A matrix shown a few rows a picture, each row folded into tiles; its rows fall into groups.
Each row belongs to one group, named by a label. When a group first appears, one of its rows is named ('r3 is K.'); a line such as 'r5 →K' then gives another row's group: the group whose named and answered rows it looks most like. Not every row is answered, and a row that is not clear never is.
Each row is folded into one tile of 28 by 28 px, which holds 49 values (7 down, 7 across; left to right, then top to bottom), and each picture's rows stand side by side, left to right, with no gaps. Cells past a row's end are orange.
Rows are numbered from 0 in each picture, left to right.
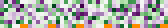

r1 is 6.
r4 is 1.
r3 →6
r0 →6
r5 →1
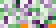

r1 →6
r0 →1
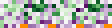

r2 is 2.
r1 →2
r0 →2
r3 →2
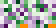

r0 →6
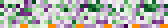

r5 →2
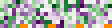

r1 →6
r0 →1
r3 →6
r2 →1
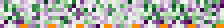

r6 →2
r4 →1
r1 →6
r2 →1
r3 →2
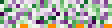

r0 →6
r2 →6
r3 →6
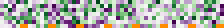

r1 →1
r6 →2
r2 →6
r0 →6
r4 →1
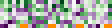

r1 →6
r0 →6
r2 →6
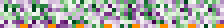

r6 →1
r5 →6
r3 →1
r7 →1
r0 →2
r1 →2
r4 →1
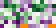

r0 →2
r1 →2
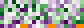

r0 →2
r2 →6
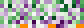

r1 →2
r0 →1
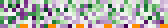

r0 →1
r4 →2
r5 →2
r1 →1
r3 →2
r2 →2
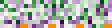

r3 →1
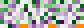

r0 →6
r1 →2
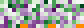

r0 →1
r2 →6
